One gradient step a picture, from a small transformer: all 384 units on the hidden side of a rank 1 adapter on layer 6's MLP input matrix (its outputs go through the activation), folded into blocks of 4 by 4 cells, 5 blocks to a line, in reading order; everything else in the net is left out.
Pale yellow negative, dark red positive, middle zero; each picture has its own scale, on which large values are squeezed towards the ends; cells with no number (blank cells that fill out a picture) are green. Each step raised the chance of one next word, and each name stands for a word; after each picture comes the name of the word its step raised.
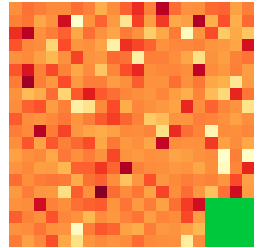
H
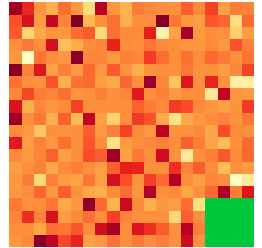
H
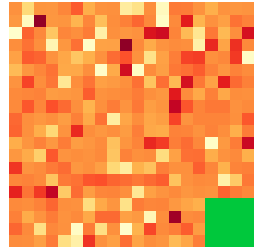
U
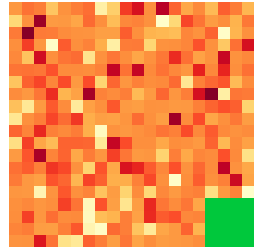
H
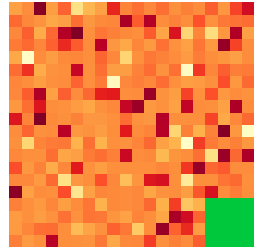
U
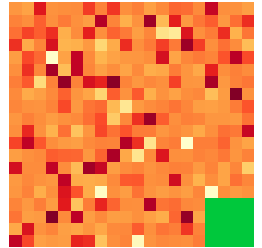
H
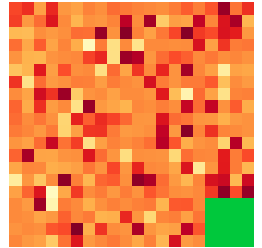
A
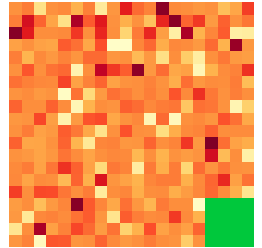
U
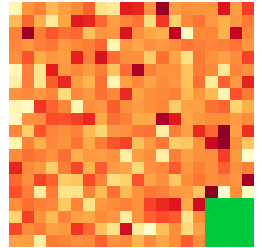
H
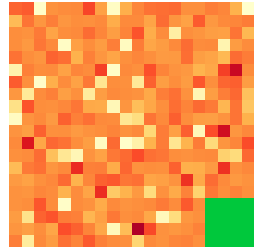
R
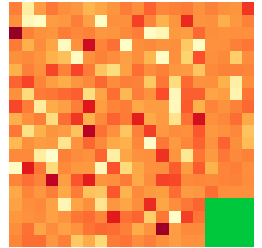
A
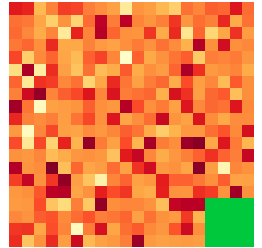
U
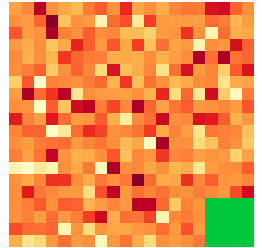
A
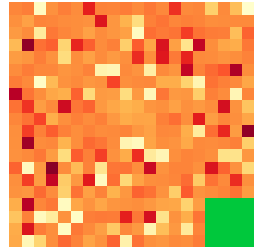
R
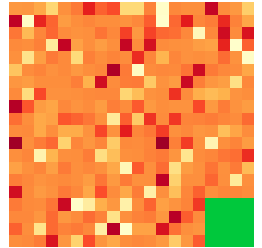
U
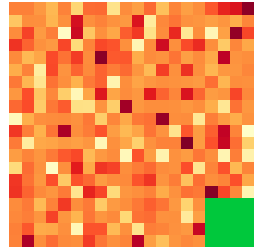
H
